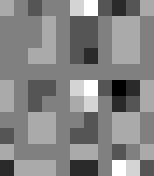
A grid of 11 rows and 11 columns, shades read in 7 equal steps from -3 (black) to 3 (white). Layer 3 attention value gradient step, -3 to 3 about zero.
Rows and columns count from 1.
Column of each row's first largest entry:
7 4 4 3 1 7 7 3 3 1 9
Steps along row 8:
same up same down same down up up same down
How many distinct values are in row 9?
3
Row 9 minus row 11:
1 -1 0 0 0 1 1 0 -2 -1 1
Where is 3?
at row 1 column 7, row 6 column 7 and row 11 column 9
